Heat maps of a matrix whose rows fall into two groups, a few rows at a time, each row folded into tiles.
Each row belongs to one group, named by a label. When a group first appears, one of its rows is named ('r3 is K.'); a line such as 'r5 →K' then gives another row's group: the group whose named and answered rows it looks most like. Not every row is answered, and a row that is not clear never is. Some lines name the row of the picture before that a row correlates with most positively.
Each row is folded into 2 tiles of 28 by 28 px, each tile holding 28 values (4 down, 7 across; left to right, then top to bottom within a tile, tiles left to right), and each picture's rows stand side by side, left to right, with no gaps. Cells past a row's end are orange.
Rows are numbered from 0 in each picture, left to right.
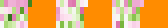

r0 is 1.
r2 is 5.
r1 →1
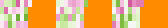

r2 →5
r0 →5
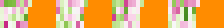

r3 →5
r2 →1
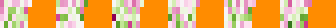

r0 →1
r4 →5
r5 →5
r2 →1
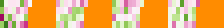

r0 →1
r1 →5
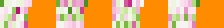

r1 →1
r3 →1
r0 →1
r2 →1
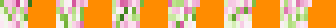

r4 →1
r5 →5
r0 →1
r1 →5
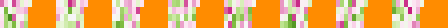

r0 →1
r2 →1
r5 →1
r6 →5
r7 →1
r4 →5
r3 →5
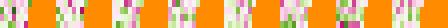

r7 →5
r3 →1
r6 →5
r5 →1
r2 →1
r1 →1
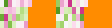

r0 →5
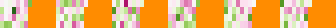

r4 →1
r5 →1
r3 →1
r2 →1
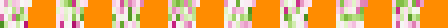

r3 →5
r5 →5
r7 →5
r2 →5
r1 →5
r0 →1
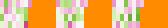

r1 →5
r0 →5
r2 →5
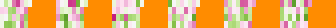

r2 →1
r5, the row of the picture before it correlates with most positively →2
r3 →1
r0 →1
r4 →5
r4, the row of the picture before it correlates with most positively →0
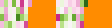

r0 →5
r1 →1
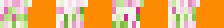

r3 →5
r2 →1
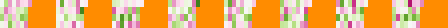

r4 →5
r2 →5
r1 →5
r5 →1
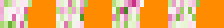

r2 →1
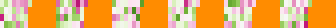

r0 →1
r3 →5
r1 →5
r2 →1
